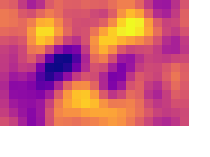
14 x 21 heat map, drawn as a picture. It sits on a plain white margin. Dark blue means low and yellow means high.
Lone odd cells: none. Stripes: none. Ninth with the lowest average: middle left.
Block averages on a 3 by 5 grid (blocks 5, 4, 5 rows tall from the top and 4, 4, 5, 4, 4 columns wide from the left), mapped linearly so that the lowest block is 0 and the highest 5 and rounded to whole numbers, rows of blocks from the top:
3 4 4 5 2 / 2 0 2 2 3 / 1 3 4 3 2
